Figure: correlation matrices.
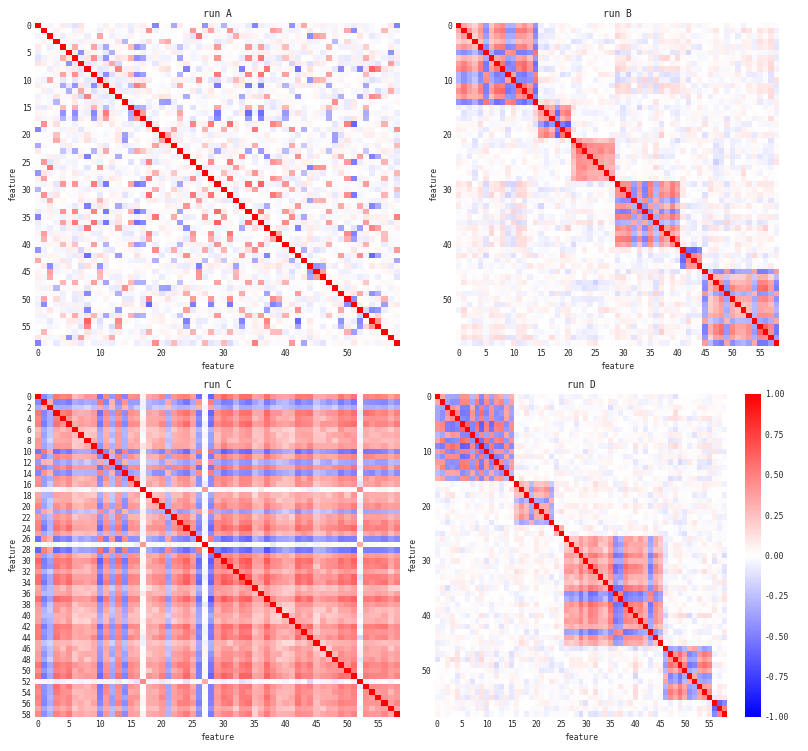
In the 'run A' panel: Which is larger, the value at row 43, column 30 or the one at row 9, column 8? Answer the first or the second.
the second
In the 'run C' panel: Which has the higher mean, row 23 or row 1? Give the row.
23
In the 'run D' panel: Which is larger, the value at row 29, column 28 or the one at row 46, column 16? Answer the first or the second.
the first
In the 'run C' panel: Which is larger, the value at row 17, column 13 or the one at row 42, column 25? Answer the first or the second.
the second
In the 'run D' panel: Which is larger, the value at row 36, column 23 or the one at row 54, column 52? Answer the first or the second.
the first
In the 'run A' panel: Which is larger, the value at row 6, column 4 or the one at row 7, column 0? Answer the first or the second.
the first
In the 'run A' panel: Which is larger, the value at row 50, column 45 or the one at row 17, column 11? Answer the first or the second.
the second
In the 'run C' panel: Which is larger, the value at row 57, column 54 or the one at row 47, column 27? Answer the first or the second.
the first
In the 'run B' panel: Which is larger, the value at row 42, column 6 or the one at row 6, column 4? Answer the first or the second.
the second
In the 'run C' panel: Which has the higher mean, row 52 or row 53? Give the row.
53
